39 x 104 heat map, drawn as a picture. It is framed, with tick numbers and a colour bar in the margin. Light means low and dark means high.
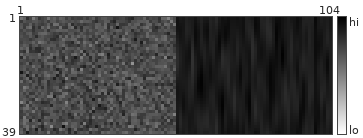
It is made of 1 by 2 panels. Panel 1,1: high, fine-grained. Panel 1,2: very high, streaked downward, faint in contrast.
